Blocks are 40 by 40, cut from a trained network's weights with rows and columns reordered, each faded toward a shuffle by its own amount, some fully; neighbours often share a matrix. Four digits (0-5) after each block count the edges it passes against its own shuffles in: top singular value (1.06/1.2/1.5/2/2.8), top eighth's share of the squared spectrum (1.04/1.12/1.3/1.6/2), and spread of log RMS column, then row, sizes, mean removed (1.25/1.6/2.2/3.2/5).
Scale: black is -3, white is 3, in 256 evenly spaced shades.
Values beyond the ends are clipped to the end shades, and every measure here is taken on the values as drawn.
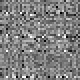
3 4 1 3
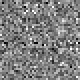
3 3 0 1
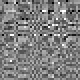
4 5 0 3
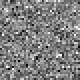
1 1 0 0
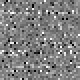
2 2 0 2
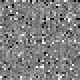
2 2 0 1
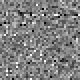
2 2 0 1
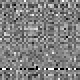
4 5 0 3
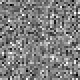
2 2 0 0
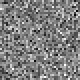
1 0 0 0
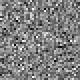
0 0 0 0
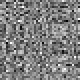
4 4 2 2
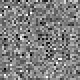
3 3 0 1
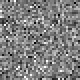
2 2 0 1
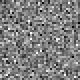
1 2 0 0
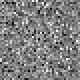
2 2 0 1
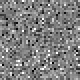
1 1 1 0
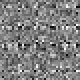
4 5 2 3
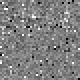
1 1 0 1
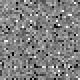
2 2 1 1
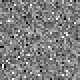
0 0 0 0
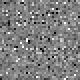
1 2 0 1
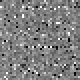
2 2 0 1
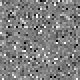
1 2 0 1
